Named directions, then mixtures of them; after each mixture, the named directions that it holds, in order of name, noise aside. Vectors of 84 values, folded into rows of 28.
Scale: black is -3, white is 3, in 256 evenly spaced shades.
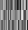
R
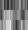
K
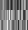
K, R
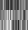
K, R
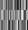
R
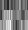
K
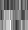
K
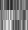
K, R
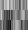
K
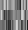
K, R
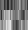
K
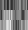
K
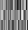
R
